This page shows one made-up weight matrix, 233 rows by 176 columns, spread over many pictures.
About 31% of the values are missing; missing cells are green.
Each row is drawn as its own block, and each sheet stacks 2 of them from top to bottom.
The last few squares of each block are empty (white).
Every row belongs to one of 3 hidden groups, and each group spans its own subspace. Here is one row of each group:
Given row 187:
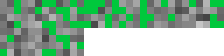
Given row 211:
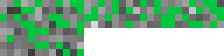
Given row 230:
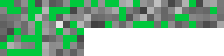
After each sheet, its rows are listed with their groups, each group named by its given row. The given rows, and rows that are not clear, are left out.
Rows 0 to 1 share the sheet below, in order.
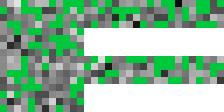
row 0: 230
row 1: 230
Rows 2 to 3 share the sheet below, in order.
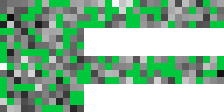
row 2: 230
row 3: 211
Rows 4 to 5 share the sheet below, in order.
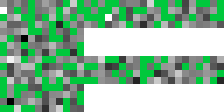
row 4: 211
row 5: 230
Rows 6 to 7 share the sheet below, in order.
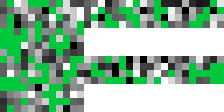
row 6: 230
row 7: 211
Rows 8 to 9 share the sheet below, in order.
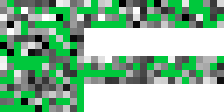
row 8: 187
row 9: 230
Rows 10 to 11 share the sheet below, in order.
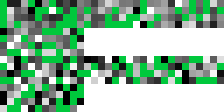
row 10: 230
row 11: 187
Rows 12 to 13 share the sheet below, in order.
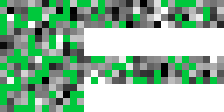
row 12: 211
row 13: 187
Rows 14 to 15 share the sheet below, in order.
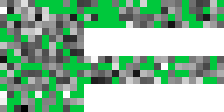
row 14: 211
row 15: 187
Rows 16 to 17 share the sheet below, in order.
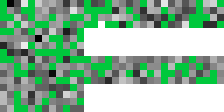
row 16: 187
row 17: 187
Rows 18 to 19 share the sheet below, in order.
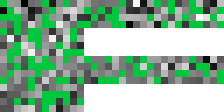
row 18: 211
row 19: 187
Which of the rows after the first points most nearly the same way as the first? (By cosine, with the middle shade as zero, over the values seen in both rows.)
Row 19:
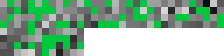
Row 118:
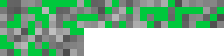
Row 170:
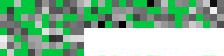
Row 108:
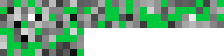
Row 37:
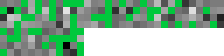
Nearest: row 118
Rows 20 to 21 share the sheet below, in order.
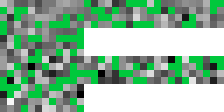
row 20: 187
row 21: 230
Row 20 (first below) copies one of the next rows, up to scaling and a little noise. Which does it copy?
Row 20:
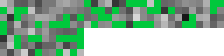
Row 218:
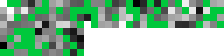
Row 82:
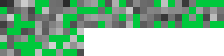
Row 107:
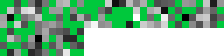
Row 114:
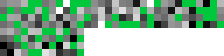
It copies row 107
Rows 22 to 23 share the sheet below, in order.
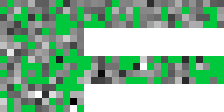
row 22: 187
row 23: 187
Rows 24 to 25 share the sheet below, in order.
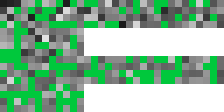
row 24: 187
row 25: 230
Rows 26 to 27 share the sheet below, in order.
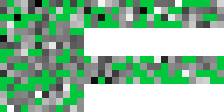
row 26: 230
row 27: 187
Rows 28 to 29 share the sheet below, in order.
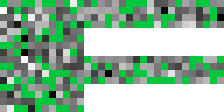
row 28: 211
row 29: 211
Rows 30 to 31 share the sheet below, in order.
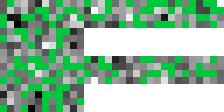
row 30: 230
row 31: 187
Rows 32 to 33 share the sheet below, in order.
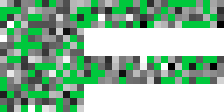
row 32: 230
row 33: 187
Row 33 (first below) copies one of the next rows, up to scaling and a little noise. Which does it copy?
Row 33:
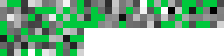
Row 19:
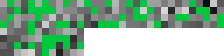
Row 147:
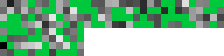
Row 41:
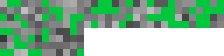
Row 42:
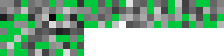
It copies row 19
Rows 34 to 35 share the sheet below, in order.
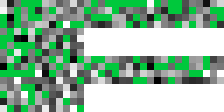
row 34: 211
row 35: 211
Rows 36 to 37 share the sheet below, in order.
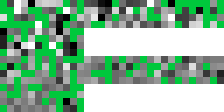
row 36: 230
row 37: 211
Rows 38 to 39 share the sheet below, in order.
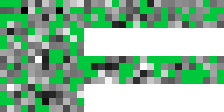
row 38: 187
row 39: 230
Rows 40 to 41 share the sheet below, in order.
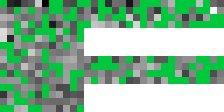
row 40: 230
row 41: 187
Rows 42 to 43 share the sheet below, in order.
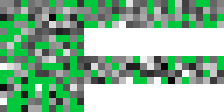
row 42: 187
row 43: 211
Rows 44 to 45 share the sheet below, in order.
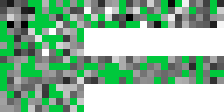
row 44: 230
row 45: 187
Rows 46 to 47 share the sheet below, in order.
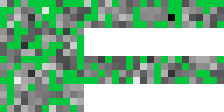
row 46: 230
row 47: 230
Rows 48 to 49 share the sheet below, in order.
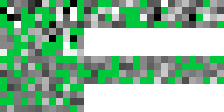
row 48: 211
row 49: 187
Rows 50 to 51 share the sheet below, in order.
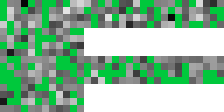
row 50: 211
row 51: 187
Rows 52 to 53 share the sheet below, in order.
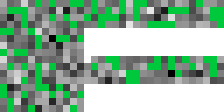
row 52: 211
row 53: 230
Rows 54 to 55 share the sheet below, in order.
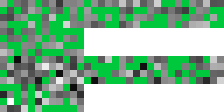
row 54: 187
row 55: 230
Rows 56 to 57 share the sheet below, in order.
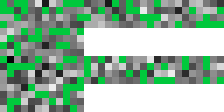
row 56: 230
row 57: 230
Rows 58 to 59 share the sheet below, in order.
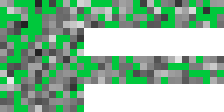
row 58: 230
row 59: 230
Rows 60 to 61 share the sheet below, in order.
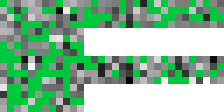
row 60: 211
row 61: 187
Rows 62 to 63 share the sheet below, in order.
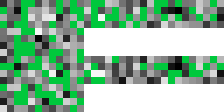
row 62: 187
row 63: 187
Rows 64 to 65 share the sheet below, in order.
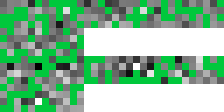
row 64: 230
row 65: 230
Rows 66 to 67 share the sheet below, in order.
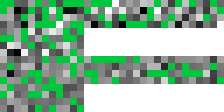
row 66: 230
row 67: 187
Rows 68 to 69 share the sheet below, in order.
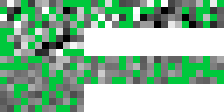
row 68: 187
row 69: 187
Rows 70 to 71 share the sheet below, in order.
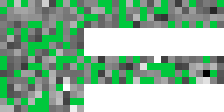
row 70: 230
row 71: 187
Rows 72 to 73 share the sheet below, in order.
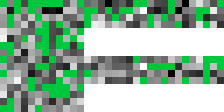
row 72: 230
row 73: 230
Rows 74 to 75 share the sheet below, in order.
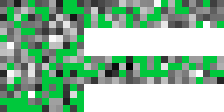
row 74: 187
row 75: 211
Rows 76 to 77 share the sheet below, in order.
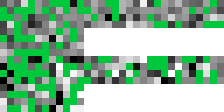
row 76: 211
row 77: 211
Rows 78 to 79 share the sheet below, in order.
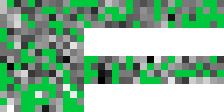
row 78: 230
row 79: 187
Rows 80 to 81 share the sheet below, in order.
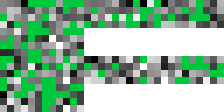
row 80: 211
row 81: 187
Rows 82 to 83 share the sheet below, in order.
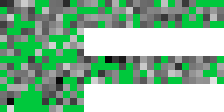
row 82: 187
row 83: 230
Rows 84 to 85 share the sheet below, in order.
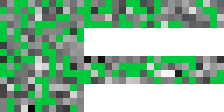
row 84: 211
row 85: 230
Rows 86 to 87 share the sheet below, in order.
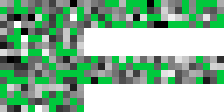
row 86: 211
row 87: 230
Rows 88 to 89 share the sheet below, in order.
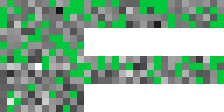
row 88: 211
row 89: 230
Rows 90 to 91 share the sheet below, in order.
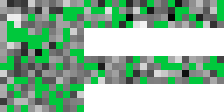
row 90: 230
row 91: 230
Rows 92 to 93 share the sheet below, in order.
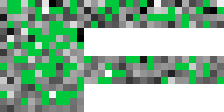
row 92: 230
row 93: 211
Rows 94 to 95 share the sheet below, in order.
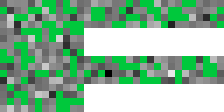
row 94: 211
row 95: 211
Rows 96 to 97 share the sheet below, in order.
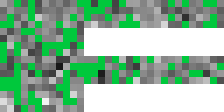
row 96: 187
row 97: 187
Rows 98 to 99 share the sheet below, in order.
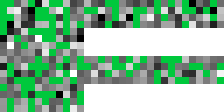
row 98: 230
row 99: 211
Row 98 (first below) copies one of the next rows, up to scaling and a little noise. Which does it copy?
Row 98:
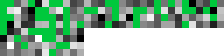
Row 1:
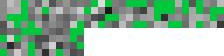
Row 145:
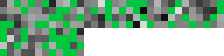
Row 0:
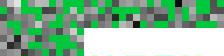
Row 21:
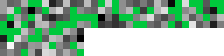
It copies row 21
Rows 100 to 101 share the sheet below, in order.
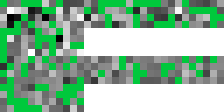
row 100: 211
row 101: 187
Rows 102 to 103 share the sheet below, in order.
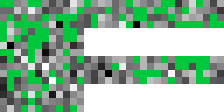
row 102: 230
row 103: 211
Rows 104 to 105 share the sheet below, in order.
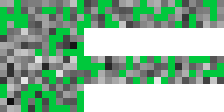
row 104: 187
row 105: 230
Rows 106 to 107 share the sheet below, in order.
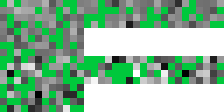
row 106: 230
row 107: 187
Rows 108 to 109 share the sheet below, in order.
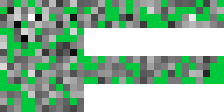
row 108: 211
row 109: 211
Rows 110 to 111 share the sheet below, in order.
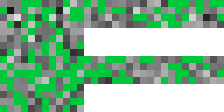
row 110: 211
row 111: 187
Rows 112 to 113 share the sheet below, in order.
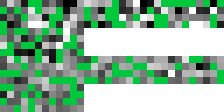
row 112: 187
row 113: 230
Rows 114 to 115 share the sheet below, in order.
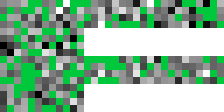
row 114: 187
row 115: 187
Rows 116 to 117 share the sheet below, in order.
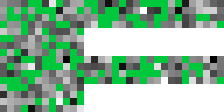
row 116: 230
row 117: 187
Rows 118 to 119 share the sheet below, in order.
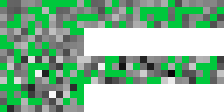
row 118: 187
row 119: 211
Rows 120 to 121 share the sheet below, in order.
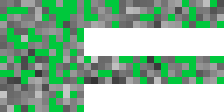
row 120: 211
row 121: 187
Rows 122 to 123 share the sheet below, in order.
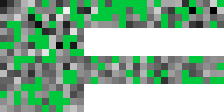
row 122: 187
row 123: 211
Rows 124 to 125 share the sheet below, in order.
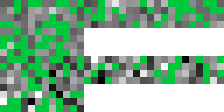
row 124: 230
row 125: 187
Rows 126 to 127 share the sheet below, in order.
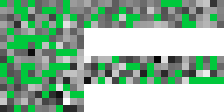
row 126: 187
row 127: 187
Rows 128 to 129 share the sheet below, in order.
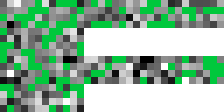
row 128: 230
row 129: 187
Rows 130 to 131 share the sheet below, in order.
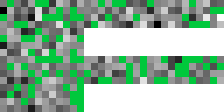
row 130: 211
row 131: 230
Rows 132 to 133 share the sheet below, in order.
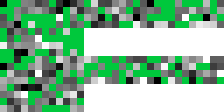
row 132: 187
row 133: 211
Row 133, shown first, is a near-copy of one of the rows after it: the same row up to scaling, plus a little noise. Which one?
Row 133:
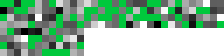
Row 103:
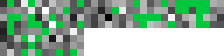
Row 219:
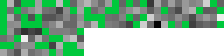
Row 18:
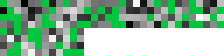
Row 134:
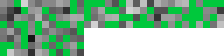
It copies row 219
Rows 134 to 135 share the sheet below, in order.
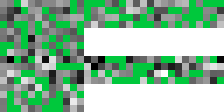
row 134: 211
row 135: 230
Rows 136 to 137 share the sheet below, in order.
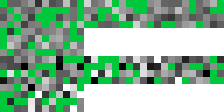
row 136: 230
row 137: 187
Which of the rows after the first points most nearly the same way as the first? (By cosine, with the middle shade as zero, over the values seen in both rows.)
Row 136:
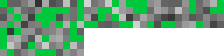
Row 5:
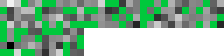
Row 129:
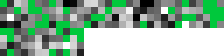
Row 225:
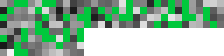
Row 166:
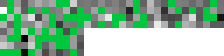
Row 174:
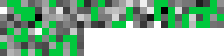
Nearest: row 129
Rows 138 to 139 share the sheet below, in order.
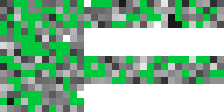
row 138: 187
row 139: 230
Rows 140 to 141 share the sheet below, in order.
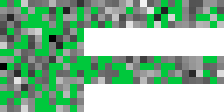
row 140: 211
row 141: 211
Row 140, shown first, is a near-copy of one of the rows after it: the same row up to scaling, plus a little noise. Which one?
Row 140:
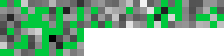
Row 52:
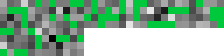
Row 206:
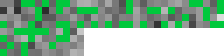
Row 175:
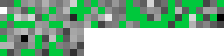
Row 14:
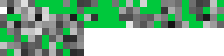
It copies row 52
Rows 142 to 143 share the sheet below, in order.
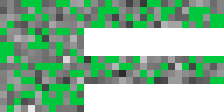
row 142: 211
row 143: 187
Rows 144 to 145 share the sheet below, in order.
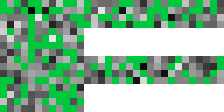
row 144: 211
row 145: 230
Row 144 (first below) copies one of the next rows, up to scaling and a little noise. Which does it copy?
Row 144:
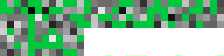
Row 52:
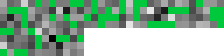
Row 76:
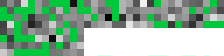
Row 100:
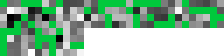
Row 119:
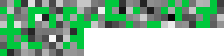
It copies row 119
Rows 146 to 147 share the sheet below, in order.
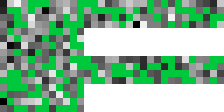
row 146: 230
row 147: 187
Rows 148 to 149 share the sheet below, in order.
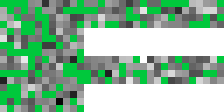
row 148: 230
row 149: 211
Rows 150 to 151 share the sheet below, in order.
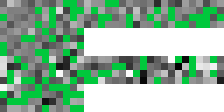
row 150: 187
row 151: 230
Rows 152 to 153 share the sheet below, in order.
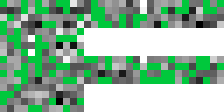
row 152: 187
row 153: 187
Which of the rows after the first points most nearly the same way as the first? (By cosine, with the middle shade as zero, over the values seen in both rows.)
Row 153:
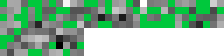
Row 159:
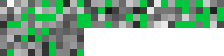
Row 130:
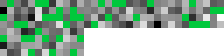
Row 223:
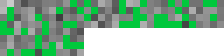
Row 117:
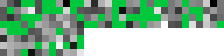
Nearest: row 130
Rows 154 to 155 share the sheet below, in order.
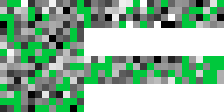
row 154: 211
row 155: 187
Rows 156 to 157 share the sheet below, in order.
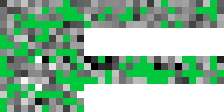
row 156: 211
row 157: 230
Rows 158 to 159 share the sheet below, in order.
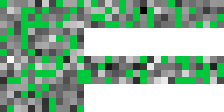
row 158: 230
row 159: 230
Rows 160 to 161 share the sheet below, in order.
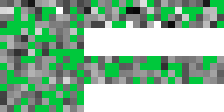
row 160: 211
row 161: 187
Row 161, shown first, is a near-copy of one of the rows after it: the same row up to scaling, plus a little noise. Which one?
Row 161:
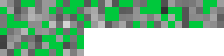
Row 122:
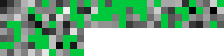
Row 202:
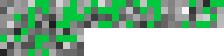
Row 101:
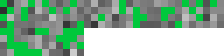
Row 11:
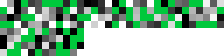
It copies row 11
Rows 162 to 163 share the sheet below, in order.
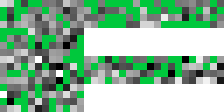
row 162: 187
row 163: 230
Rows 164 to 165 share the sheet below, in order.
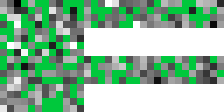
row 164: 230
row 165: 187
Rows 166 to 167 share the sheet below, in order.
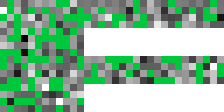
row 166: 211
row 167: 187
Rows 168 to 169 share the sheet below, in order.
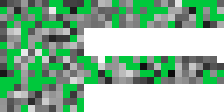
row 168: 230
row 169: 230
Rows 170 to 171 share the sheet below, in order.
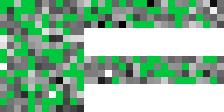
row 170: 187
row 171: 211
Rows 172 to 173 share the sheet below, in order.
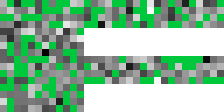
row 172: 211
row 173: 211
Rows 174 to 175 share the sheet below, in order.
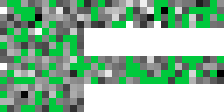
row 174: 211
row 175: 211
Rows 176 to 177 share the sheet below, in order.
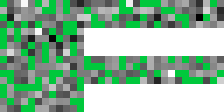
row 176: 211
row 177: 230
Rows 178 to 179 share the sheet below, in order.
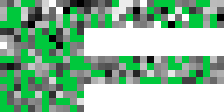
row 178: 211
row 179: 211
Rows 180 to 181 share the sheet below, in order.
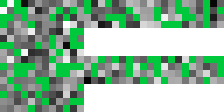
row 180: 187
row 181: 187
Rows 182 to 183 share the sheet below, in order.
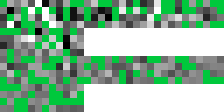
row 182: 211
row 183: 211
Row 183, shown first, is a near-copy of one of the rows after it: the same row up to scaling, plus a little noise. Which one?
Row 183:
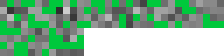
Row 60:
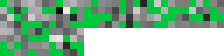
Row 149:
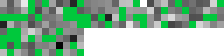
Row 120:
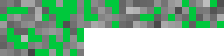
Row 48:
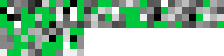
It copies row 60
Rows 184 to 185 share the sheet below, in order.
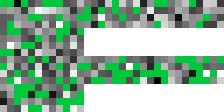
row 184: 230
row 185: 211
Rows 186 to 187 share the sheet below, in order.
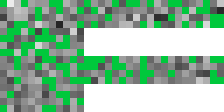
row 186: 230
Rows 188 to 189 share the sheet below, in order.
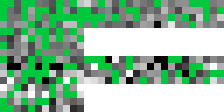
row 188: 211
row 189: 230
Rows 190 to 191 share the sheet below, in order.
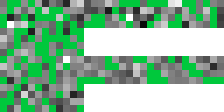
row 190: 230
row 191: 187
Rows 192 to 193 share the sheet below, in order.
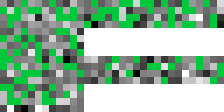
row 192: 211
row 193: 187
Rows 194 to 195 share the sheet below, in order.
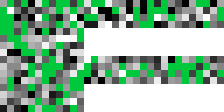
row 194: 211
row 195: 187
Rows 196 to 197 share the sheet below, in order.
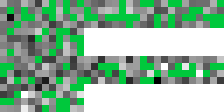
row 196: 211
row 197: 211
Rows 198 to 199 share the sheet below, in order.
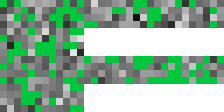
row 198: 187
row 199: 187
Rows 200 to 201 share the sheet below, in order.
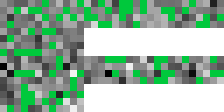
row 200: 187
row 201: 211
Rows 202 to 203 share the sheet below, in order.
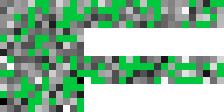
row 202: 187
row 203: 187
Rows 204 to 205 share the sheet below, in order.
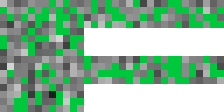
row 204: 187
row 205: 211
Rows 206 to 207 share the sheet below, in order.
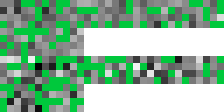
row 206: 211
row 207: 230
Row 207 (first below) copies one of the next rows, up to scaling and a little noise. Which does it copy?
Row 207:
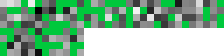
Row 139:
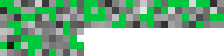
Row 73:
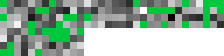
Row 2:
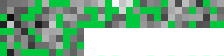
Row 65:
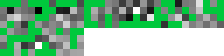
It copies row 65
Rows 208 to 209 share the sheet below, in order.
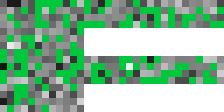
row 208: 230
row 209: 211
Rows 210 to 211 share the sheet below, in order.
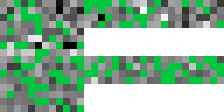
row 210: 187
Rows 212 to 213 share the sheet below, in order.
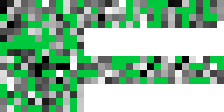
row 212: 230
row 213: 230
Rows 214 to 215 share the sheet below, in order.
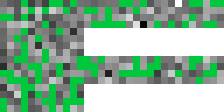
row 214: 230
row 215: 211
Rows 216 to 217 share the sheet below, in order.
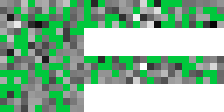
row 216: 187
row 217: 230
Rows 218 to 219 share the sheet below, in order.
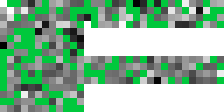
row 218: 187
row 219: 211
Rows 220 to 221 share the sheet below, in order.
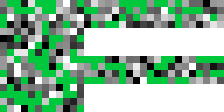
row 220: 187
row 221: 230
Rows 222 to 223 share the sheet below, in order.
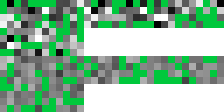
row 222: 230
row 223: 187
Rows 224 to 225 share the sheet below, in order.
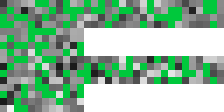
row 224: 187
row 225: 211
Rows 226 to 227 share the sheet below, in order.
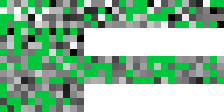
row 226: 230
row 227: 187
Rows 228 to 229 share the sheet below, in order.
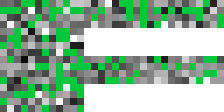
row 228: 187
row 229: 187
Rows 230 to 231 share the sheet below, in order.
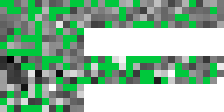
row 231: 230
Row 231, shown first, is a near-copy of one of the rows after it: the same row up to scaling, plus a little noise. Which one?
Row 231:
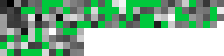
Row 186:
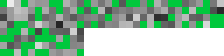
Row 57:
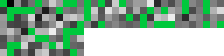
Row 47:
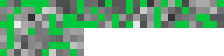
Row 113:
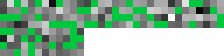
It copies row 57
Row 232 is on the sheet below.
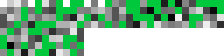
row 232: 230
